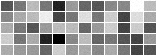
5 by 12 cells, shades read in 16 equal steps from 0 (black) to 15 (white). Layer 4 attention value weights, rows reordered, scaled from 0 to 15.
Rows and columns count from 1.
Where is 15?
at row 1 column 11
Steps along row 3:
down down up up same down up up down up down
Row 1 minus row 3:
-5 0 6 -2 -9 -2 0 -4 -4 4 3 6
